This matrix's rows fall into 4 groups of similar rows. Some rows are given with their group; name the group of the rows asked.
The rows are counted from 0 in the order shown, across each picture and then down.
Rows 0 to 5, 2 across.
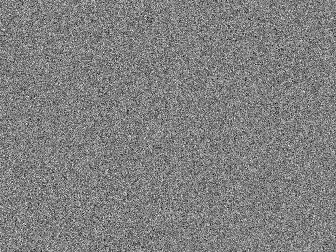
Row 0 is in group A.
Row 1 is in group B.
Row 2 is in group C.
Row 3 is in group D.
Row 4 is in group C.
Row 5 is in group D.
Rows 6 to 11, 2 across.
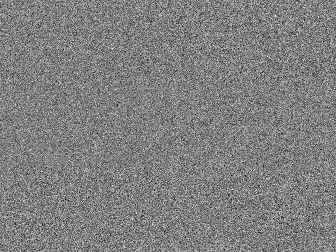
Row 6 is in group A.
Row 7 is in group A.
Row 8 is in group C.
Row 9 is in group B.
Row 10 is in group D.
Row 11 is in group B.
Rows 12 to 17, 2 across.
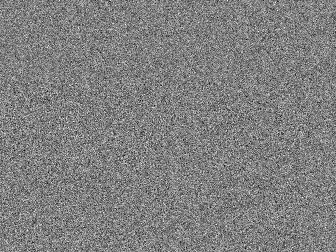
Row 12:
C
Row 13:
C
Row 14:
D
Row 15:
B
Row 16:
D
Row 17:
B
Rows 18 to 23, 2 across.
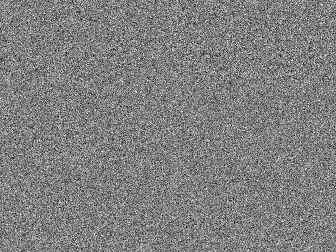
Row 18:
B
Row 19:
D
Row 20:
D
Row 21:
D
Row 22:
D
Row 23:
D
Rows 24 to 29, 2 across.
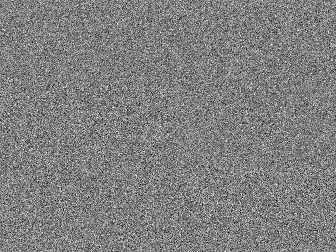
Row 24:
A
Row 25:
A
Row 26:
C
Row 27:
C
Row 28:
D
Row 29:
A
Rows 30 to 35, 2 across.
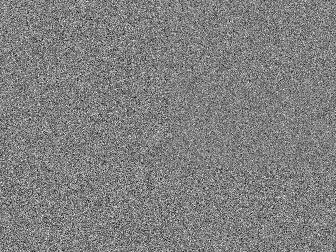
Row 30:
B
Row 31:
D
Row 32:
C
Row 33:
C
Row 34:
A
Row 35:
C
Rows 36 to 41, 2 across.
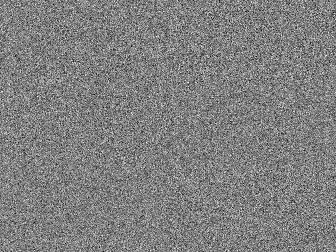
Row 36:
B
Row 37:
D
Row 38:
D
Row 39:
B
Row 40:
D
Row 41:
A
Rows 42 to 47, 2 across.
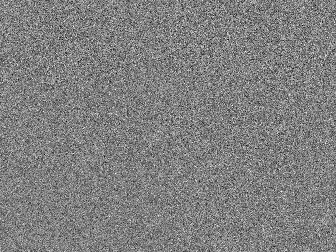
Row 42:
B
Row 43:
D
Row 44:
C
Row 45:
B
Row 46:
C
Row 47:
C
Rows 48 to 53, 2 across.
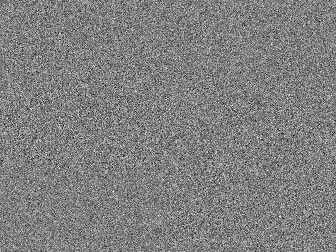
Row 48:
D
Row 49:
A
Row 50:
D
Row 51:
B
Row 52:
C
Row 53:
D
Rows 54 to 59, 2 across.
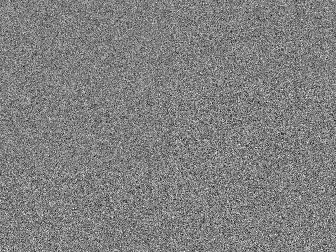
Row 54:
D
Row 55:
B
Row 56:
A
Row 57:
B
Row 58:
A
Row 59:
D
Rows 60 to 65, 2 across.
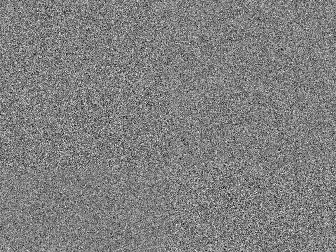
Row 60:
D
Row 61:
B
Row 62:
A
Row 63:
B
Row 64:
B
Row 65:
B
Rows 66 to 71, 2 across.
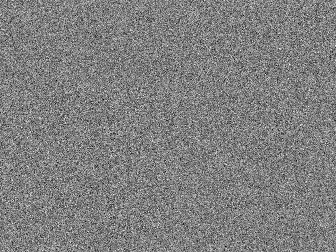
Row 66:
A
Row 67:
A
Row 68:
B
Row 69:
B
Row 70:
B
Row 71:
B
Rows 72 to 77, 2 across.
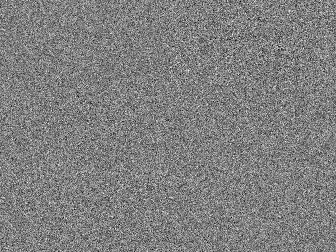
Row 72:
A
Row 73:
B
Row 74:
B
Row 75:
C
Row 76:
A
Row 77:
A
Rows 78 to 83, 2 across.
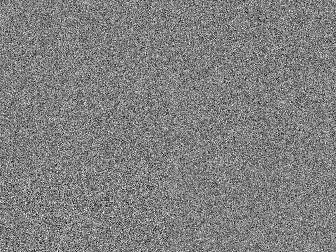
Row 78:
D
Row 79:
B
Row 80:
A
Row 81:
B
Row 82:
A
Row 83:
D
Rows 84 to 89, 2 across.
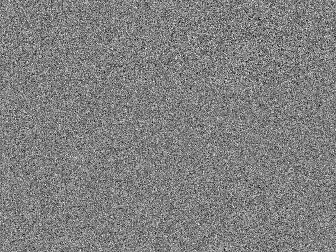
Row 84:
D
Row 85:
B
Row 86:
D
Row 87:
A
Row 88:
D
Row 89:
B
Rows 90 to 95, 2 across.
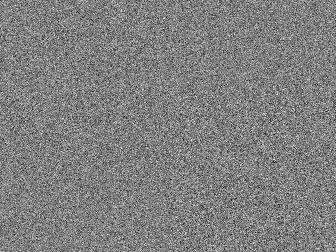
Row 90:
B
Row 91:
D
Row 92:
A
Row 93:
C
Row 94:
D
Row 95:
B
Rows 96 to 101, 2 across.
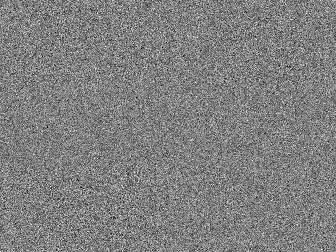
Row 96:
D
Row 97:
B
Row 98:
A
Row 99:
C
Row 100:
B
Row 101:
D
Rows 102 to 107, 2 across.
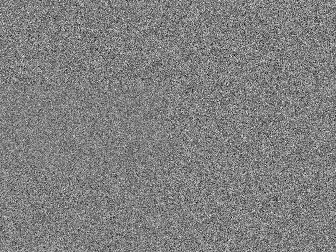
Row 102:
C
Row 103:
A
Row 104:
C
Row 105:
C
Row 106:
B
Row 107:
A
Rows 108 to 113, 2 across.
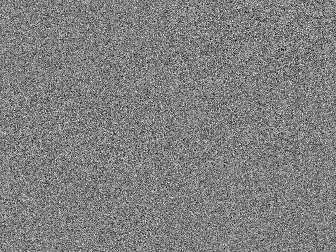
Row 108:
D
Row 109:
B
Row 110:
D
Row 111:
B
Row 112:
D
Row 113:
A
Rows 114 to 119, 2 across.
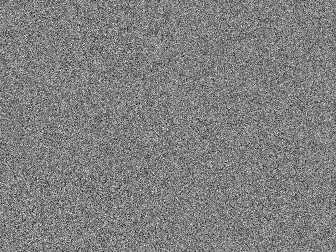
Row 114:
C
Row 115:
B
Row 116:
A
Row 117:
B
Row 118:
D
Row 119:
C
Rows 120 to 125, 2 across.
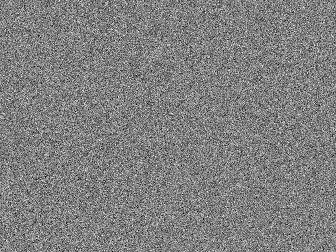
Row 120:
C
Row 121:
D
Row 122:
A
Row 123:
A
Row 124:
D
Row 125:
D
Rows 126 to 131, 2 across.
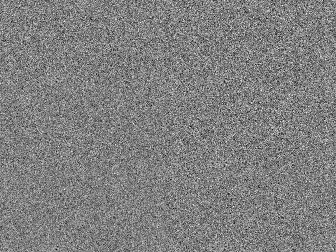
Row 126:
B
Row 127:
B
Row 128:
A
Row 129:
B
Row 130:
B
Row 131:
B
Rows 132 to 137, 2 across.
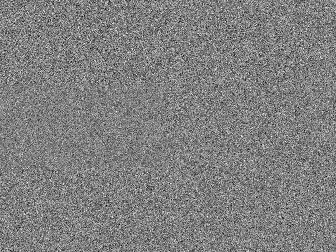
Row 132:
C
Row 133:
B
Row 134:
C
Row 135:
C
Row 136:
A
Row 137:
D
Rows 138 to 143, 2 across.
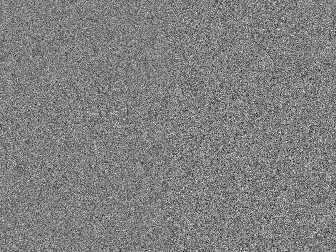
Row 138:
B
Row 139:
C
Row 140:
C
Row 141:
D
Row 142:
C
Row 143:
C
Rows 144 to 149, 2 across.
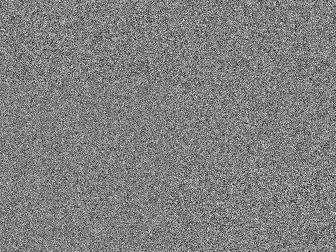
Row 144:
A
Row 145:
C
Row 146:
D
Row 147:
C
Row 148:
C
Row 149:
A
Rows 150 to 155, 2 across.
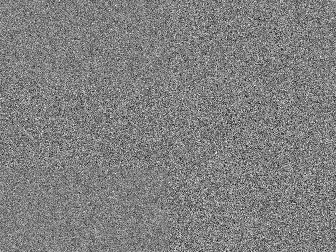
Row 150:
C
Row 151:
B
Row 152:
A
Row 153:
B
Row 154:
C
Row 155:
A
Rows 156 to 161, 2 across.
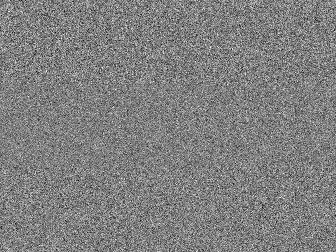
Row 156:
D
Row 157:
A
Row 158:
C
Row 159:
C
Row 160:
B
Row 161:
C
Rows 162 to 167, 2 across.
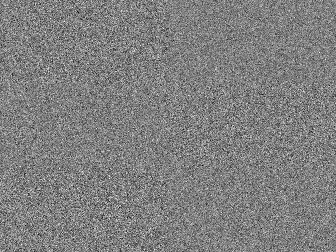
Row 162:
B
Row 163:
B
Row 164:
D
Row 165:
D
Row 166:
C
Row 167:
C
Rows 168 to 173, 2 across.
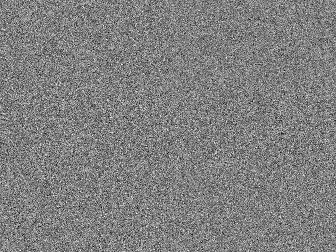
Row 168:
A
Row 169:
B
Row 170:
A
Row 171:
B
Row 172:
D
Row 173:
D
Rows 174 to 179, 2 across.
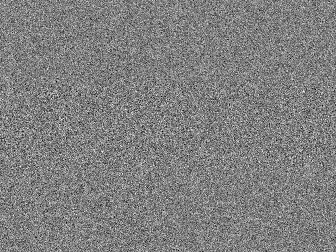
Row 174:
B
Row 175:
D
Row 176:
D
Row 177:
D
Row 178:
A
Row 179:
A
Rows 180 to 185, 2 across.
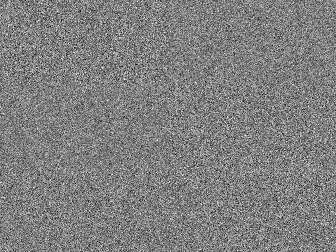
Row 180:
D
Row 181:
B
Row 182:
A
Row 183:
D
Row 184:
A
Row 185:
A
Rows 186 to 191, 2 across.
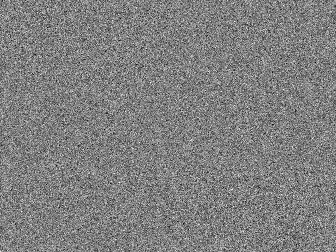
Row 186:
D
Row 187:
C
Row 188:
B
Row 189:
C
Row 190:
B
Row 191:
B
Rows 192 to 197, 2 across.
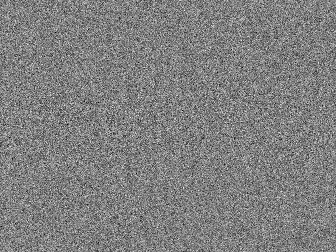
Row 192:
D
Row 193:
A
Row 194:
B
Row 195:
D
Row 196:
B
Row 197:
C
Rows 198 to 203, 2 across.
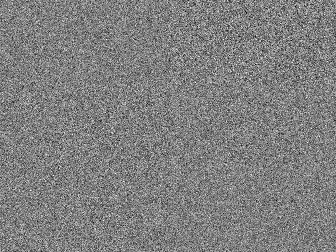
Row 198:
A
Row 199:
B
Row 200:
A
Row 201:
B
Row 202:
C
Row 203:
A
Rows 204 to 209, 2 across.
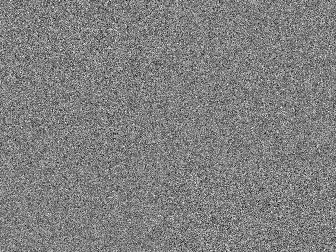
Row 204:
C
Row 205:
D
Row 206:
B
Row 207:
C
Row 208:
C
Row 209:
A
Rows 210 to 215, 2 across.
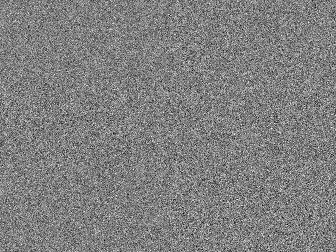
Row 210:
C
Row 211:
D
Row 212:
B
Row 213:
A
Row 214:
C
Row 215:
D
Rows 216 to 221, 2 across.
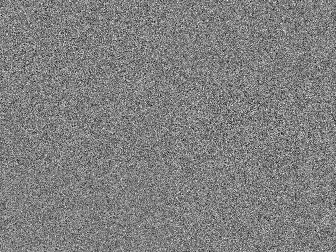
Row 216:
D
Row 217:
C
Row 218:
A
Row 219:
B
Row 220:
B
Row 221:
C
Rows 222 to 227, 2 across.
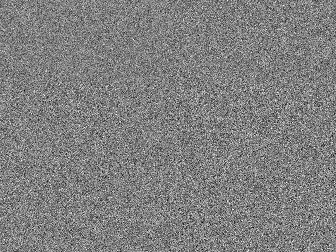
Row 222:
A
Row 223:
C
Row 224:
C
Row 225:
A
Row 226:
C
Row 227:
D
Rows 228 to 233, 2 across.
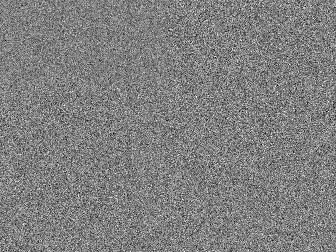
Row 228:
B
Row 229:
A
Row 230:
B
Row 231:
C
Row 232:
C
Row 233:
D
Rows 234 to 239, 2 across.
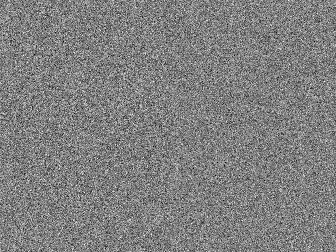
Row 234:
D
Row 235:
A
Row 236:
A
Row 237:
B
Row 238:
C
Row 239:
D
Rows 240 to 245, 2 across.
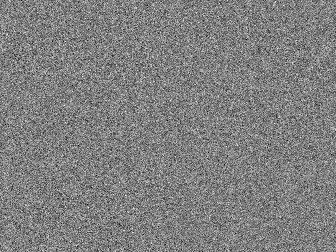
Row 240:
D
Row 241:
C
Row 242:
B
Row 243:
A
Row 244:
B
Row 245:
A
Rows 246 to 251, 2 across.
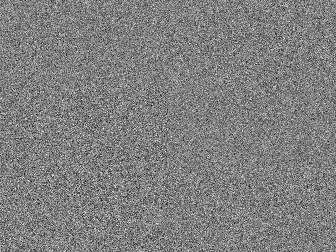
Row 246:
D
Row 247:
B
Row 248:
A
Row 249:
C
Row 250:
C
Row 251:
A
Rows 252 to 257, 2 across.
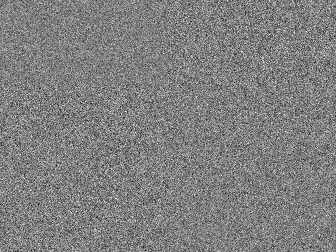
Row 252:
D
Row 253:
C
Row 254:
B
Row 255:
C
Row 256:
C
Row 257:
C
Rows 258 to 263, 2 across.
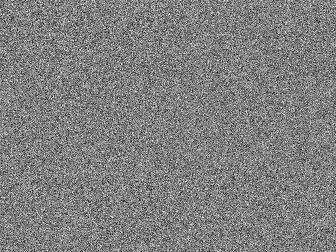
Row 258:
A
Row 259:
A
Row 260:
D
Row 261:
C
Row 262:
A
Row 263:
C
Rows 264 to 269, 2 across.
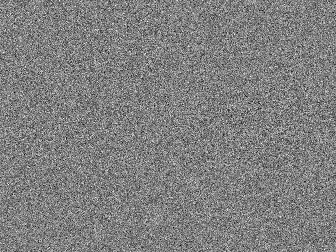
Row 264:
C
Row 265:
D
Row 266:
D
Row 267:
B
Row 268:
C
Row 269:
A
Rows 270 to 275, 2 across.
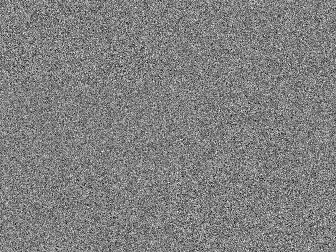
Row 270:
D
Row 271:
A
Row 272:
D
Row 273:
B
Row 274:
B
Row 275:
D
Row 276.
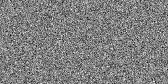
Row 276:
D
